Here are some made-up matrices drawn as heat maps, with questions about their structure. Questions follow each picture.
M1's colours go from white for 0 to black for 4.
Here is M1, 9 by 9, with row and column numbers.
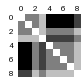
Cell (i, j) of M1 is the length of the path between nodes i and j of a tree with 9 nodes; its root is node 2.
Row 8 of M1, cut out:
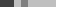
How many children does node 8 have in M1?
4
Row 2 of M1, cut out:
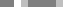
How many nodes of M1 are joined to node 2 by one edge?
2
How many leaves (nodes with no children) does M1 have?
6
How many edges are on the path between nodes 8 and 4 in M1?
1
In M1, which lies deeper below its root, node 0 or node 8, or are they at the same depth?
node 0
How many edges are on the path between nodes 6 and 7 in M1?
2
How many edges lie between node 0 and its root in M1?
2
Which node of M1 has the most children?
8
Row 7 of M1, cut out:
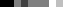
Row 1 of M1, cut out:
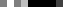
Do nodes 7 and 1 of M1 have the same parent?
no
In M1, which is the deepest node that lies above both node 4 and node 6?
8
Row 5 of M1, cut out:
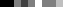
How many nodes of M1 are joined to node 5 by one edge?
1
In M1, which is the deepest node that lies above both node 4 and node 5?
8
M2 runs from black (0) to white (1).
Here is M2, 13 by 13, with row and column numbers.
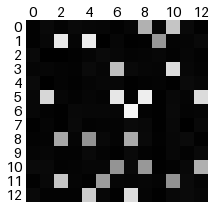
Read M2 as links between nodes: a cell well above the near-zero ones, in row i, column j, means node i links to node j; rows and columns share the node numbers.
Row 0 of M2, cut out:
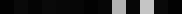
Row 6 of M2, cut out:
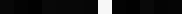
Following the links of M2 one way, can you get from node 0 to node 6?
yes
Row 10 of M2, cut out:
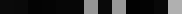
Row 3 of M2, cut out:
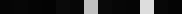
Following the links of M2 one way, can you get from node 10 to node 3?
no
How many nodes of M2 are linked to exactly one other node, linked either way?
1
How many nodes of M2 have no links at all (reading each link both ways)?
0
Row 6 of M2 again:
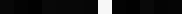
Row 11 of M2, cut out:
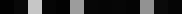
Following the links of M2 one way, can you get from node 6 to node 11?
no
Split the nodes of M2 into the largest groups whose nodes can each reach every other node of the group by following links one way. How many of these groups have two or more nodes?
0
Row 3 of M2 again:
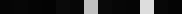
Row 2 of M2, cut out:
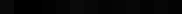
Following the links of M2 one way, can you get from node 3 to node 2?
yes
